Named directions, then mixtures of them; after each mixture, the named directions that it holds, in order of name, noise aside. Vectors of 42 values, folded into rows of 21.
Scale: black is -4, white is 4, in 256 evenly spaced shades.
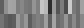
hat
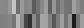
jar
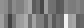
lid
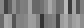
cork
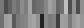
cork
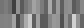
jar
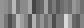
jar, lid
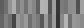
cork, hat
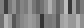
cork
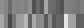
lid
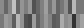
cork, jar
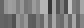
hat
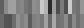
hat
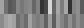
hat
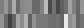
hat, lid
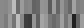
jar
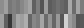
cork, lid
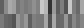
hat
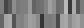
cork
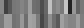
cork, hat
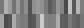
cork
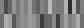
cork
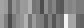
lid
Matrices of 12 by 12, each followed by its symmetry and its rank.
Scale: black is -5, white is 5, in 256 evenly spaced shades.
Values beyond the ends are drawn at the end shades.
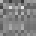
neither, rank two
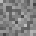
symmetric, full rank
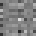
neither, rank two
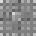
symmetric, rank two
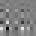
neither, rank one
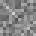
symmetric, full rank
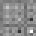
symmetric, rank two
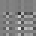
neither, rank one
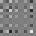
symmetric, rank one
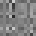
neither, rank two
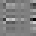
neither, rank one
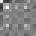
symmetric, rank two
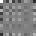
symmetric, rank one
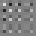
symmetric, rank one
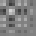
symmetric, rank one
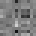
neither, rank two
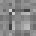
symmetric, rank two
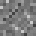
symmetric, full rank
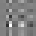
neither, rank one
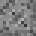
symmetric, full rank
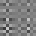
neither, rank one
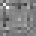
symmetric, rank two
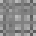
symmetric, rank two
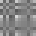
symmetric, rank one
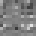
neither, rank two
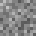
symmetric, full rank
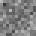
symmetric, full rank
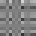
neither, rank one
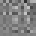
neither, rank two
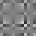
symmetric, rank one
